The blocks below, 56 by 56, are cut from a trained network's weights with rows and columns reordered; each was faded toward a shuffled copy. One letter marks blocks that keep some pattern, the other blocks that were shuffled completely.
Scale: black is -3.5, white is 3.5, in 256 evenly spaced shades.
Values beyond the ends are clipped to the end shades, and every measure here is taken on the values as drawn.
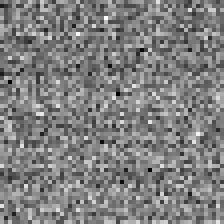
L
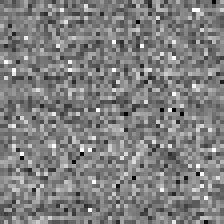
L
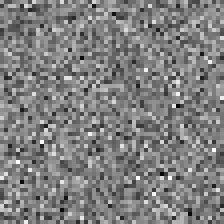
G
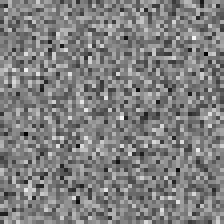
G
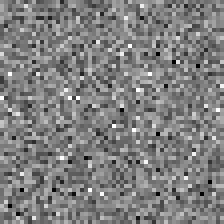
G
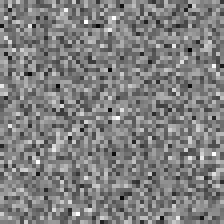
G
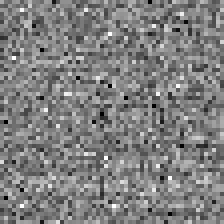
L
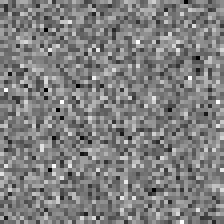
G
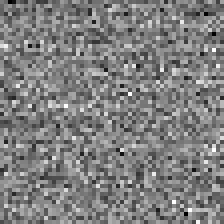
L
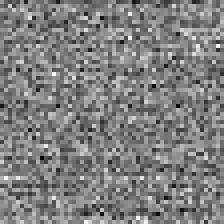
L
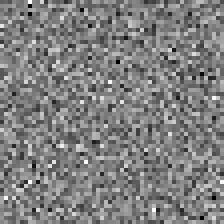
G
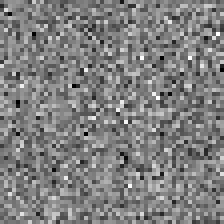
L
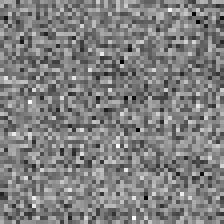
L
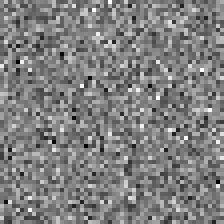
G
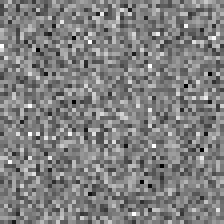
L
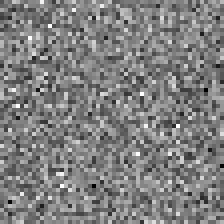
G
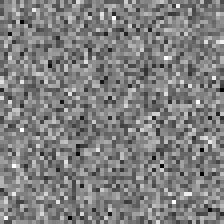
G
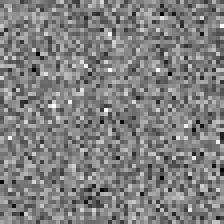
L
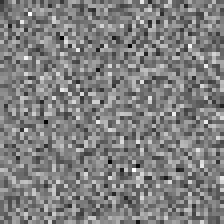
G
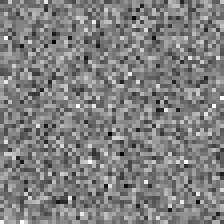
G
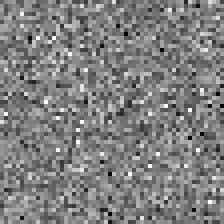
G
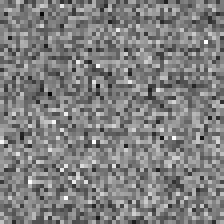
L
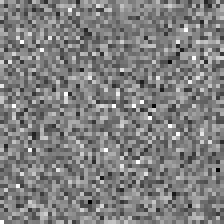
G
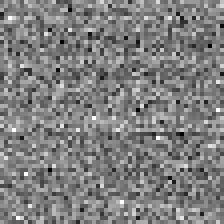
L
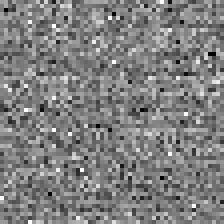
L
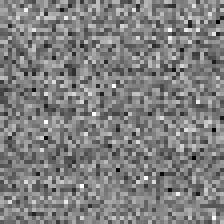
L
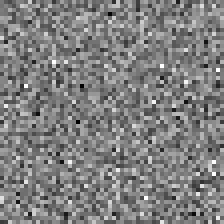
G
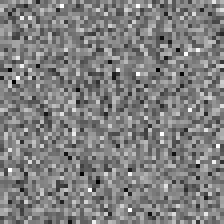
G
